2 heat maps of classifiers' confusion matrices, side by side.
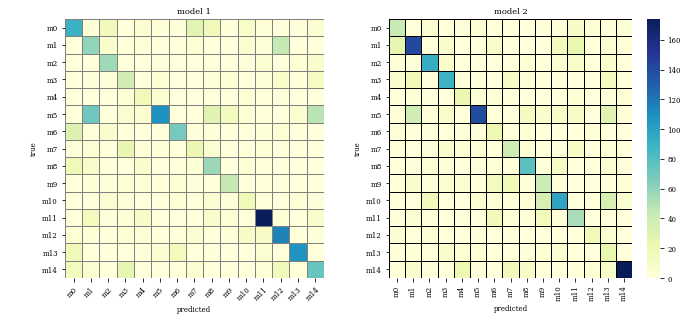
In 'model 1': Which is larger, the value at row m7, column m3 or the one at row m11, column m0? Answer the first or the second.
the first
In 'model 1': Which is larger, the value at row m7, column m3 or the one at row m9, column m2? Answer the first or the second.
the first
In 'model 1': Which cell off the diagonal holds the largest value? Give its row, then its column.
m5, m1
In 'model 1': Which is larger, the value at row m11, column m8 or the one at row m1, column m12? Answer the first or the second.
the second
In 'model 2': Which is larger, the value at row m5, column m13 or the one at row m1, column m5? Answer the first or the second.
the first
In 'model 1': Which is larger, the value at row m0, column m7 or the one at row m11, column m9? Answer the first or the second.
the first
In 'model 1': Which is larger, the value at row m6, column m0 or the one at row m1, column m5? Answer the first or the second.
the first
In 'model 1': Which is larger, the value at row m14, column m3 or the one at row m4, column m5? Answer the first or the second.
the first
